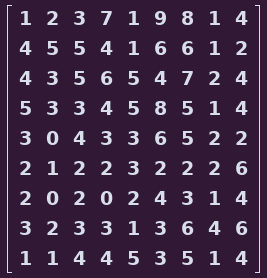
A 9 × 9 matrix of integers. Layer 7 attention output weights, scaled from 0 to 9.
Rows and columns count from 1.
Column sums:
25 17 31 33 26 45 47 15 36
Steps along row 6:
down up same up down same same up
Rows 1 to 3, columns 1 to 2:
1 2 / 4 5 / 4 3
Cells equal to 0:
3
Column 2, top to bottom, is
2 5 3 3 0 1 0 2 1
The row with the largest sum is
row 3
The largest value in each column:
5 5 5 7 5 9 8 4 6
